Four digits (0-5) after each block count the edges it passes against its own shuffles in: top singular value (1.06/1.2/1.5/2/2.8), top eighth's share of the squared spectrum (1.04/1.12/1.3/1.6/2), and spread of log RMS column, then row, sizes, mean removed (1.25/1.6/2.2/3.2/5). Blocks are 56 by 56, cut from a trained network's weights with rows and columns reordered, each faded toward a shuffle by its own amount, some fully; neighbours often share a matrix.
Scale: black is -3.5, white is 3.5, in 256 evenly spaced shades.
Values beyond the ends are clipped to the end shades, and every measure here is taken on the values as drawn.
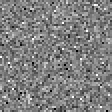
1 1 0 0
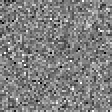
0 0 0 0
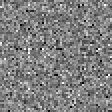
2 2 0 1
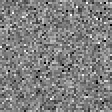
0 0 0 0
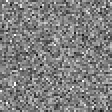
0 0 0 0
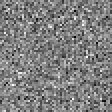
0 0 0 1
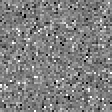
0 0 0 0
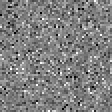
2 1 0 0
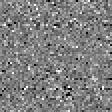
2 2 0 2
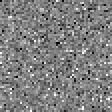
1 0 0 0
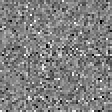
2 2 0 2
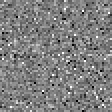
1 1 0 0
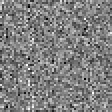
2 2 1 0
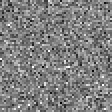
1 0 0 0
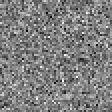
1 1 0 0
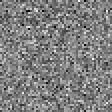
2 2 1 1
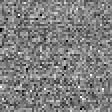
2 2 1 0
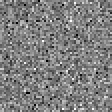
0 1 0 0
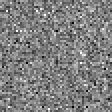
1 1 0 1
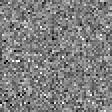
1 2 0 1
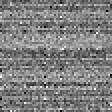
4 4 1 1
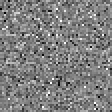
2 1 0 1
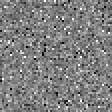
0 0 0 0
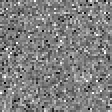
1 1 0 0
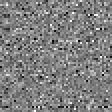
3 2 0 2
